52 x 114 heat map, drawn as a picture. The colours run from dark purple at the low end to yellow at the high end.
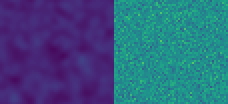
The table splits into one row of 2 panels. Panel 1,1: very low, blotchy, faint in contrast. Panel 1,2: middling, fine-grained.
